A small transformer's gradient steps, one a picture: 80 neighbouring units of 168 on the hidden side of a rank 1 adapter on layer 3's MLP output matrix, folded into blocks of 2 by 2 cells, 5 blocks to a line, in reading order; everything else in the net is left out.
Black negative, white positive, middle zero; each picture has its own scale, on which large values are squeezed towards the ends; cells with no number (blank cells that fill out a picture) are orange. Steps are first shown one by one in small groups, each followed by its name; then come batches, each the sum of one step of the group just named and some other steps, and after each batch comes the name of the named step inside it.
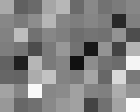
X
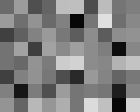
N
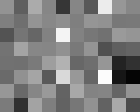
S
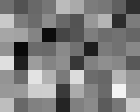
X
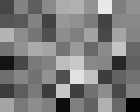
N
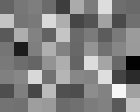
S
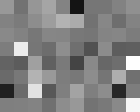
X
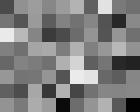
N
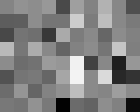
S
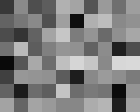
N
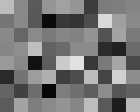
N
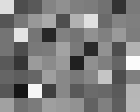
X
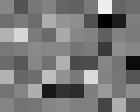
S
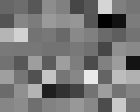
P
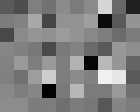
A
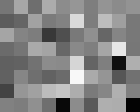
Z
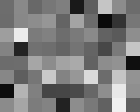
P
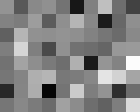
A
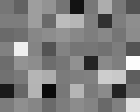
A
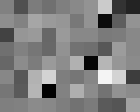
A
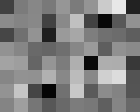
A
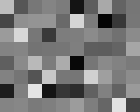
P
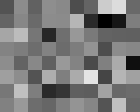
P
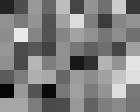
A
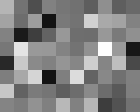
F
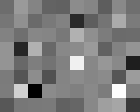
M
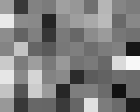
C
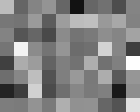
F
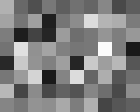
F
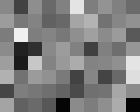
C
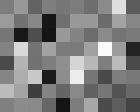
F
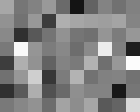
F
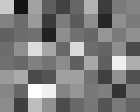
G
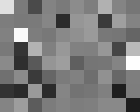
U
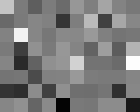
U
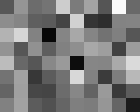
U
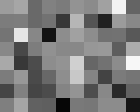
U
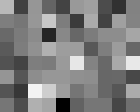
G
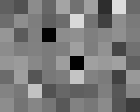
G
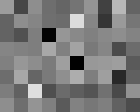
G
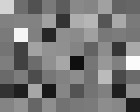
U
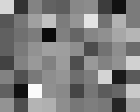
G
